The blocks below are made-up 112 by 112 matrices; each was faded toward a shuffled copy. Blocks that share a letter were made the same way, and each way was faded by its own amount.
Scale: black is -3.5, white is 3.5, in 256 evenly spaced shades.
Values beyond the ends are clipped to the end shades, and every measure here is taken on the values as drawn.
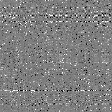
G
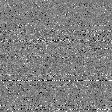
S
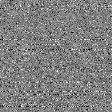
S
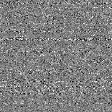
S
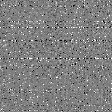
G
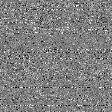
S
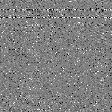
G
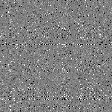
G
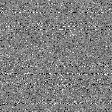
S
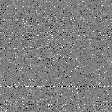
G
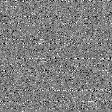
S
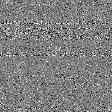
S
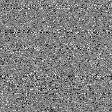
S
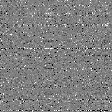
G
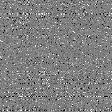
G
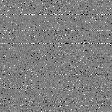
G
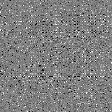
G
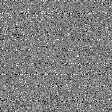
S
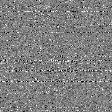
S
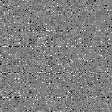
G
